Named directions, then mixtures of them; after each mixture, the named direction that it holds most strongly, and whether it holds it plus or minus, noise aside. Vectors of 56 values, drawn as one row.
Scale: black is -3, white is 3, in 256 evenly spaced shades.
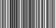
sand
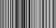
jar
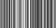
jar, minus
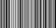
sand, minus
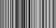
jar, plus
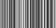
jar, minus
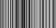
jar, plus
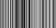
jar, plus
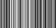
sand, minus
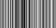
jar, plus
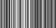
jar, minus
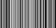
sand, minus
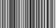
sand, plus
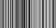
jar, plus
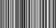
jar, plus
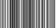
sand, plus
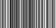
sand, plus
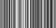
jar, minus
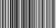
sand, plus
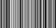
sand, minus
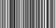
sand, plus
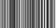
sand, plus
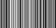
sand, minus
